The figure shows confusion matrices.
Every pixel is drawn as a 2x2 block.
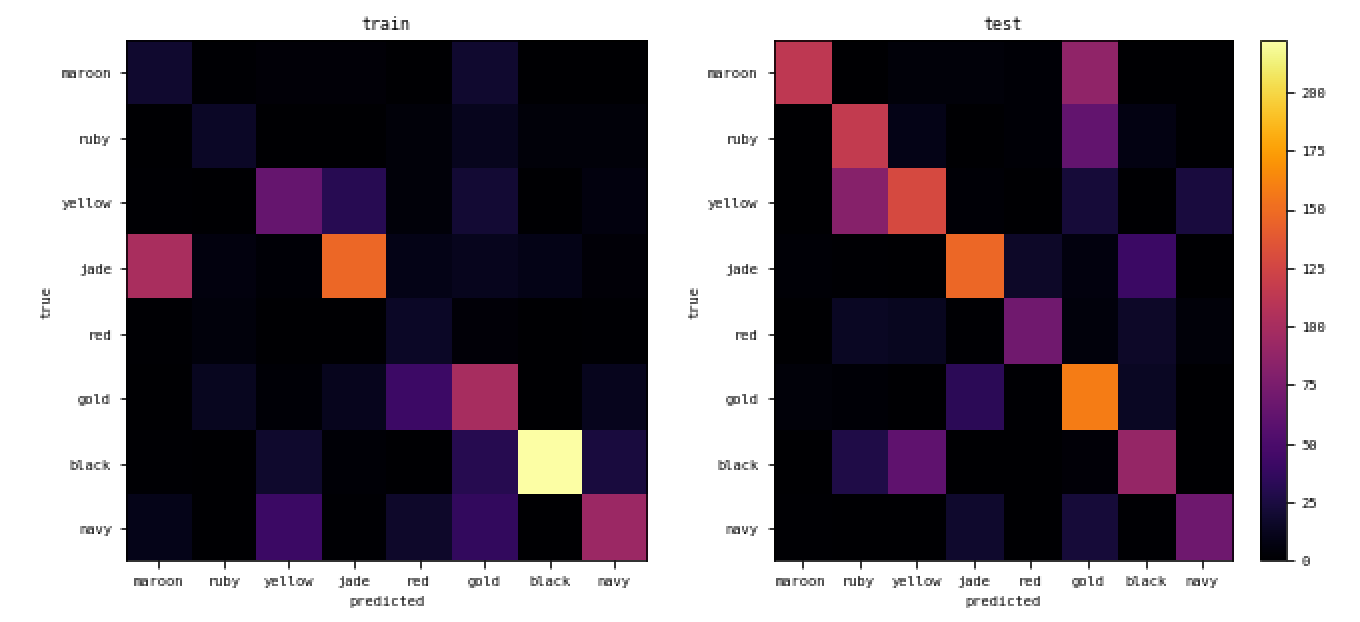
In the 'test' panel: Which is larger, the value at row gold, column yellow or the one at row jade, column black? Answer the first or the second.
the second
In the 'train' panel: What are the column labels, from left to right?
maroon, ruby, yellow, jade, red, gold, black, navy
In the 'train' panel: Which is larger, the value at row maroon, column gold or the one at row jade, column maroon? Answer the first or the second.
the second
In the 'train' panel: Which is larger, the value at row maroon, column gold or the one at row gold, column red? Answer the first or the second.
the second
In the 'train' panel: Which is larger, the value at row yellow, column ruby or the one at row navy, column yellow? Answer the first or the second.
the second
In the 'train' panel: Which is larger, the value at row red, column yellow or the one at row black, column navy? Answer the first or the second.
the second
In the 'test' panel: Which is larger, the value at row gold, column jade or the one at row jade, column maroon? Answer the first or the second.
the first
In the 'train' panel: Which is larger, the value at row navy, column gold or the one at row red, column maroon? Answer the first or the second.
the first
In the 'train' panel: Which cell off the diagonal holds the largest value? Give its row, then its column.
jade, maroon
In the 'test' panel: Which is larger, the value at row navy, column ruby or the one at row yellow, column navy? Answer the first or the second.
the second
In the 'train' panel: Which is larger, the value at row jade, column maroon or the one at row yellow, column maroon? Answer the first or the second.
the first
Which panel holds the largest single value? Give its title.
train
